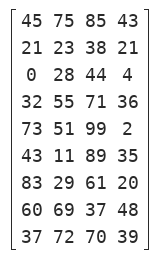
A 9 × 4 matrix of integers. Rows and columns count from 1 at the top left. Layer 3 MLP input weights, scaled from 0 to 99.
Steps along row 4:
up up down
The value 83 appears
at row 7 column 1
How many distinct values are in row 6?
4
